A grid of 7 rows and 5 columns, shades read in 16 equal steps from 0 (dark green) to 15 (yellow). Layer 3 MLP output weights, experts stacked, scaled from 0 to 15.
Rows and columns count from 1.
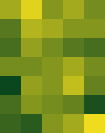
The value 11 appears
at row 2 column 2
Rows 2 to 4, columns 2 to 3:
11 10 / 9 7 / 7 8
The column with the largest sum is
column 4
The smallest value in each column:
0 2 7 5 1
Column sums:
33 60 56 61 48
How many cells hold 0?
1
